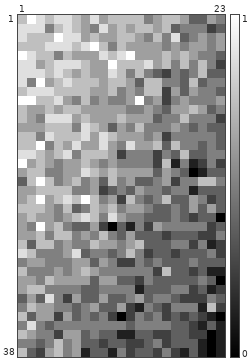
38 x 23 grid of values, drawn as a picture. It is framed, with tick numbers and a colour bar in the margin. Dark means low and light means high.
No regular stripes run through it. The bottom right is the ninth with the lowest average. The halves do not mirror each other. The field climbs toward the top left. The top left is the ninth with the highest average.
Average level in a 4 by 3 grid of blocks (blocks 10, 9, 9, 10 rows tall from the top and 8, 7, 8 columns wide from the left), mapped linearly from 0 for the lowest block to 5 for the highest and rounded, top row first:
542 / 432 / 321 / 210
